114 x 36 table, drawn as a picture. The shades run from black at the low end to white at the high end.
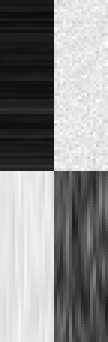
It is made of 2 by 2 panels. Panel 1,1: very low, streaked across, faint in contrast. Panel 1,2: very high, fine-grained, faint in contrast. Panel 2,1: very high, streaked downward, faint in contrast. Panel 2,2: low, streaked downward.
